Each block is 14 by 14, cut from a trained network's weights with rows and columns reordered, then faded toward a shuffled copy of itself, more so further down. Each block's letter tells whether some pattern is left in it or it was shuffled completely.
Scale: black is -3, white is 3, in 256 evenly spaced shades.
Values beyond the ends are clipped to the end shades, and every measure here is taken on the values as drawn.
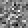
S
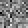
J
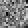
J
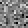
S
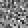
S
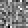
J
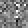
J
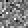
S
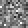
S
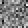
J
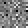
J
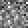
S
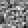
S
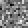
S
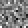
S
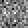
S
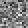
J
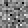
S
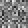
J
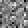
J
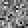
S
